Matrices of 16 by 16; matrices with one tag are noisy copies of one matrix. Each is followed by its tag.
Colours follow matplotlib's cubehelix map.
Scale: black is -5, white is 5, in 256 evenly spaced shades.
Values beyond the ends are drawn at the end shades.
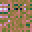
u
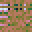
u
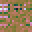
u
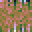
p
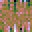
p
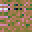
u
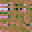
u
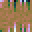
p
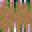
p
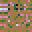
u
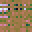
u
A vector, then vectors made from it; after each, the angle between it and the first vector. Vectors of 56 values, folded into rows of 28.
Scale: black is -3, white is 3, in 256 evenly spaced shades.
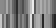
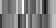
partly opposed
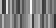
partly aligned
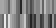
orthogonal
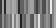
orthogonal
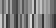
nearly parallel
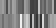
partly opposed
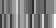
nearly opposite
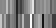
nearly parallel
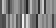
orthogonal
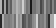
partly opposed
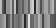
partly aligned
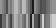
nearly opposite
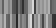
nearly parallel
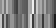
nearly parallel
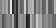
partly aligned
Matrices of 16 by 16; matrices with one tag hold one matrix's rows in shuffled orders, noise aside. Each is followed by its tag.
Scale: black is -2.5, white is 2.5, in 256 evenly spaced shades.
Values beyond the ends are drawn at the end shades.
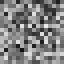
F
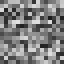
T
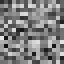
T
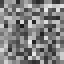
F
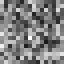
F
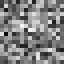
T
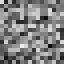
T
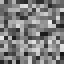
T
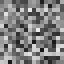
F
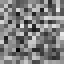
F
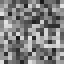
F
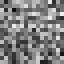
T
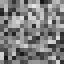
T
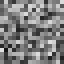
T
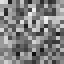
F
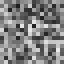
F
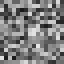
T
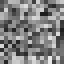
T
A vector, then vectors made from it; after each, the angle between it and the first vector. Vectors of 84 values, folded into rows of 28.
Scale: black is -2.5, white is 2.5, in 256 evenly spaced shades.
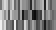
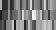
nearly opposite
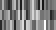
partly opposed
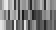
nearly parallel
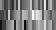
nearly opposite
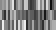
partly aligned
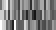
nearly parallel
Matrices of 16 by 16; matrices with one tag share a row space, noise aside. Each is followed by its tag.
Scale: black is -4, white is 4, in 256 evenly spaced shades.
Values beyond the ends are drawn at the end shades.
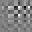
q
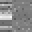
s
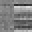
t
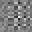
q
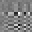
q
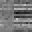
t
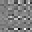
q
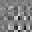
q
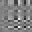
q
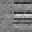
t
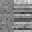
t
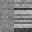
t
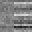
t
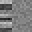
s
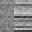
t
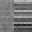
t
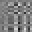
q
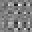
q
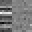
s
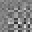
q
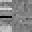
s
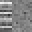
s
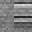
t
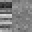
s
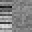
s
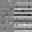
t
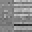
t
